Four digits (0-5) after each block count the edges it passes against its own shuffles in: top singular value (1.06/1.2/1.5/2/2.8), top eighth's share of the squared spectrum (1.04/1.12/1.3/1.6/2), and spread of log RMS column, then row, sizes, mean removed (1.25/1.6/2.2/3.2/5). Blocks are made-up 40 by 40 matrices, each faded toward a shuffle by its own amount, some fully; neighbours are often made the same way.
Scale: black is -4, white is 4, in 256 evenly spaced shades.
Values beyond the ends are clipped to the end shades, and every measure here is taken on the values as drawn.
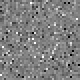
1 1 0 0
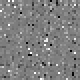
2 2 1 0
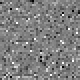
2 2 0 0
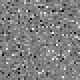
1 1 0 0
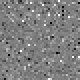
2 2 0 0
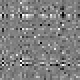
4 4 2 2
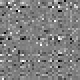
4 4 2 2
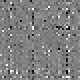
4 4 2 2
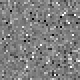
0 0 0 0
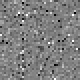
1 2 0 0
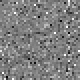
1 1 1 0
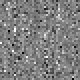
1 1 2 0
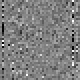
2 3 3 0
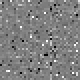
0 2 1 0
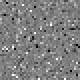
0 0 0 0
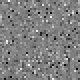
0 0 0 0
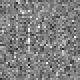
2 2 1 0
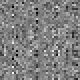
3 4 3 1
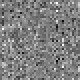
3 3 2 0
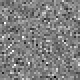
0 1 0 0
